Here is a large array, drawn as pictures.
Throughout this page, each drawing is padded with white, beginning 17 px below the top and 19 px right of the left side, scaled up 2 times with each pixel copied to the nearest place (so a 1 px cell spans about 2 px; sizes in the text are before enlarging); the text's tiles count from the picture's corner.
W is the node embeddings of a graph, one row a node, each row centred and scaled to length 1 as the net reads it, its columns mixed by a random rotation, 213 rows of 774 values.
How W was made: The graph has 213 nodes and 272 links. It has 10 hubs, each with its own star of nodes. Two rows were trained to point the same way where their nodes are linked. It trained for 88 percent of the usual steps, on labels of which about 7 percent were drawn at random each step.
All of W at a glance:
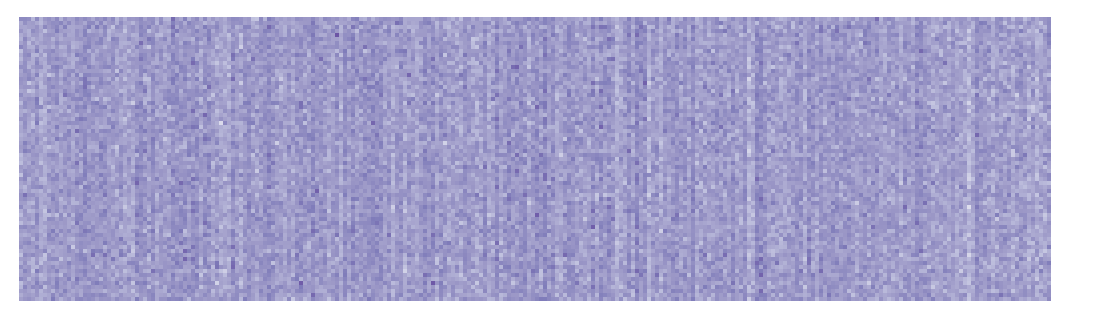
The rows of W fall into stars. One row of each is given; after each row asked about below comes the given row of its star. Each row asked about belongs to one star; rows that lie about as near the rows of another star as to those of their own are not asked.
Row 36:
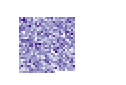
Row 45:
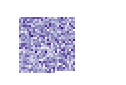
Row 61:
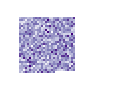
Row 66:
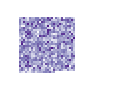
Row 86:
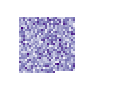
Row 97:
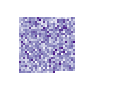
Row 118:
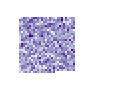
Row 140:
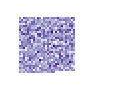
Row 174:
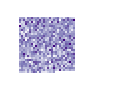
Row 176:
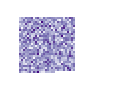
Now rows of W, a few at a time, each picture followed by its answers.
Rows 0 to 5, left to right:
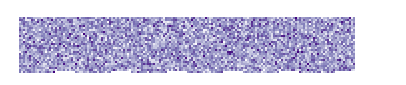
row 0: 36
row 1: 176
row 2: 61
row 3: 97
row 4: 118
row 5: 176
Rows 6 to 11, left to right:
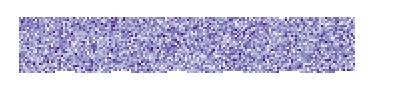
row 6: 36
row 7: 36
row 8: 36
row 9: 118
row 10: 66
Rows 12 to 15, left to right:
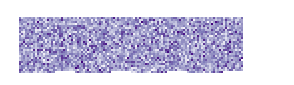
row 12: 66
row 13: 140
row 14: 36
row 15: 97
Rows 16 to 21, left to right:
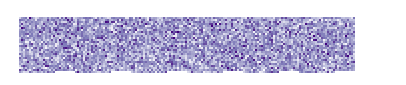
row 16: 86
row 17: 140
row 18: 36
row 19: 97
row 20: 140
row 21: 140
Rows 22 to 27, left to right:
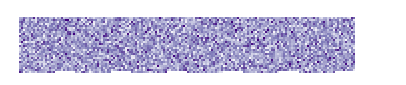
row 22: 86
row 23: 61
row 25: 176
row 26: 176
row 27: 97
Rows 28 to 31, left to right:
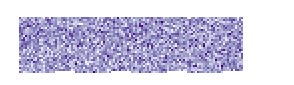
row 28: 45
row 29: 176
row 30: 45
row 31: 97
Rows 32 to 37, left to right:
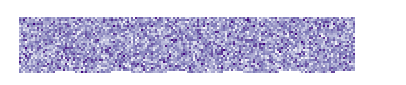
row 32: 86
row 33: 61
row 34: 174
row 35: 97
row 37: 97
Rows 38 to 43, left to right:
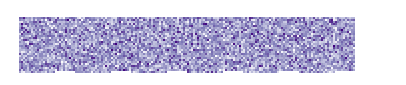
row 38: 86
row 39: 97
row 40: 36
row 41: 176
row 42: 45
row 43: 140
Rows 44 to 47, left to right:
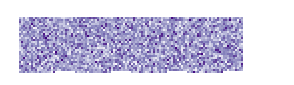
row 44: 140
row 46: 45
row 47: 61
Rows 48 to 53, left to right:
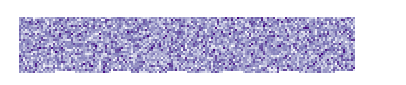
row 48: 36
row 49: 45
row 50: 86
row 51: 45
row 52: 174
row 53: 66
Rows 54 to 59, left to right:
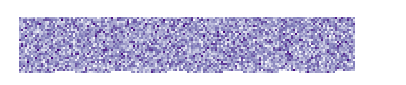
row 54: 66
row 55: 61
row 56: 61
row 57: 86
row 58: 61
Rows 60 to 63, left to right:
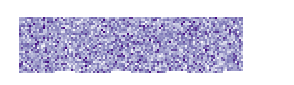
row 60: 45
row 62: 45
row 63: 140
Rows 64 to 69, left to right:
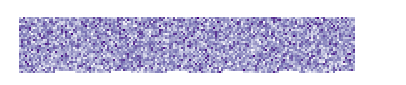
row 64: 140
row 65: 118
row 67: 140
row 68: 66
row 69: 174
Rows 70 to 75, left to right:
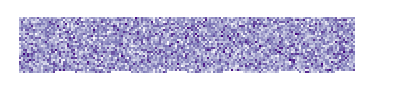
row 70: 97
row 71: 86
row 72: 97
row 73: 36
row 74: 174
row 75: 61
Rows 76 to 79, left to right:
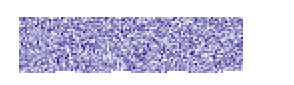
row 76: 66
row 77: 36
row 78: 61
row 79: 174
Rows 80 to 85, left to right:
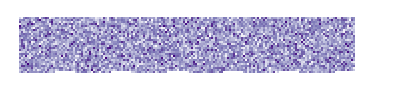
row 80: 140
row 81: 61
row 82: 61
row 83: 140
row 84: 174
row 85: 97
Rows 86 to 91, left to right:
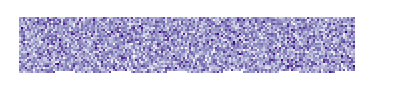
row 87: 86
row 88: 140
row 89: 36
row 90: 118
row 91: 36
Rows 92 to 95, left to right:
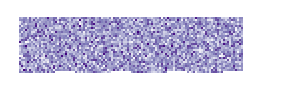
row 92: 86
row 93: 176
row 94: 97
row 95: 66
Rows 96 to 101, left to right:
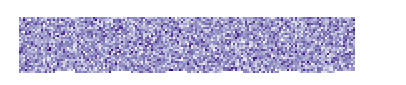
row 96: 66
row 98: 176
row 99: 176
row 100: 97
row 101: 174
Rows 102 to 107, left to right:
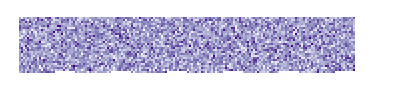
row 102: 36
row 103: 118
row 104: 36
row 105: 36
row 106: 140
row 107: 86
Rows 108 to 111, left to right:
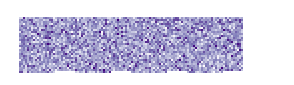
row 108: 140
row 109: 66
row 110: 118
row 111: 174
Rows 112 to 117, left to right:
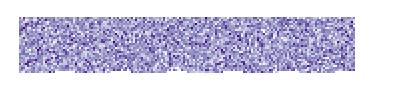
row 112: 66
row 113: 176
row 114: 36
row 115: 66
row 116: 176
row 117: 61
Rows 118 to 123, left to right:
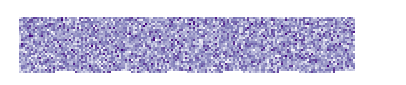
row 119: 86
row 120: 61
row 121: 86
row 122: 66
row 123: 66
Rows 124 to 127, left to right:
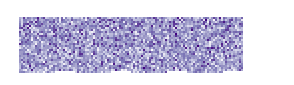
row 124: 174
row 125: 174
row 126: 118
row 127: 36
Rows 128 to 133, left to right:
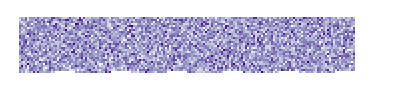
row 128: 45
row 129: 36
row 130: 45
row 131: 97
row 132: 176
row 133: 66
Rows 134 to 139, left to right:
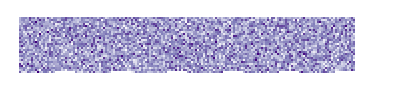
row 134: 176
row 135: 45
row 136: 61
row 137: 140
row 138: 61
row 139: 140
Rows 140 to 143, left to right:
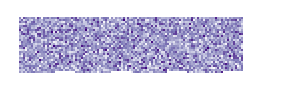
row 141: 36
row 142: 118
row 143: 86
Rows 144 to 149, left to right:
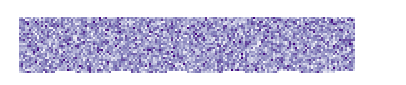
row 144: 61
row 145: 118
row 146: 86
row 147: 97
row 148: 174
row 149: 174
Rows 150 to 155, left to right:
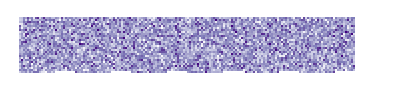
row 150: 174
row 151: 86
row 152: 61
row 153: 174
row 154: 140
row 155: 36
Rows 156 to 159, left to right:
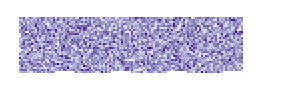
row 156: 86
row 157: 140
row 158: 61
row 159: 45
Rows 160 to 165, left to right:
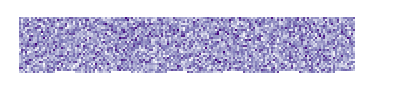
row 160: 45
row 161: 118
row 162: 66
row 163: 118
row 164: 86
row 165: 140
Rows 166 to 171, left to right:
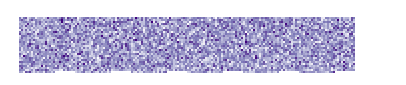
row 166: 61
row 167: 174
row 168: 86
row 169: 174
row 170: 174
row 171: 97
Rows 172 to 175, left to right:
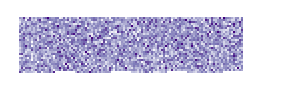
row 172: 86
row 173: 140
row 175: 140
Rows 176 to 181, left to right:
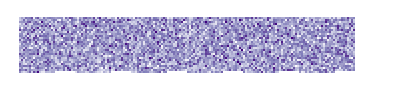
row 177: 174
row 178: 118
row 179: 174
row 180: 45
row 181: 61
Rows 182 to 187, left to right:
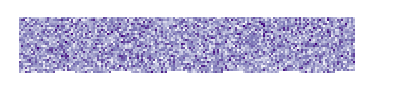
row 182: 61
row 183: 61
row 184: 66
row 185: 45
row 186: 174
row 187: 66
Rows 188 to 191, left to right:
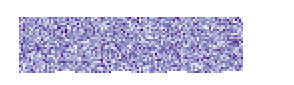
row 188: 36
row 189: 86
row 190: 61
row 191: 61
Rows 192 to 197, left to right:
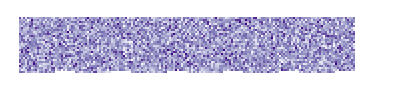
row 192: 36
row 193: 176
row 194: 97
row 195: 61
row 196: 176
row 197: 86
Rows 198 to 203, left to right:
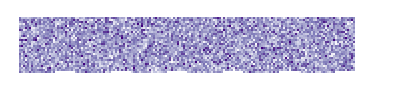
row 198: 140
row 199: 140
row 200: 174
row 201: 36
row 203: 118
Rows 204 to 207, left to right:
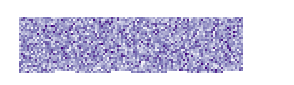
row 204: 61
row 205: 140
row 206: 97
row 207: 36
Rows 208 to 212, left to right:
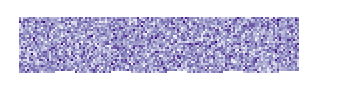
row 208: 176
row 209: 86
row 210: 45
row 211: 66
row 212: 174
